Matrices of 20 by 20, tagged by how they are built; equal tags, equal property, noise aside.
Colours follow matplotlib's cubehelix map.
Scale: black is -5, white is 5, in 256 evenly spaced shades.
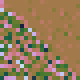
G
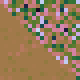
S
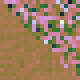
S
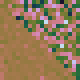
S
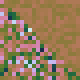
G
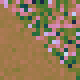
S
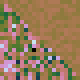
G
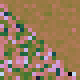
G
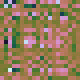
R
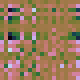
R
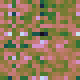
R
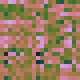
R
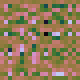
R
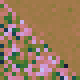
G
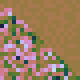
G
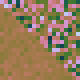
S
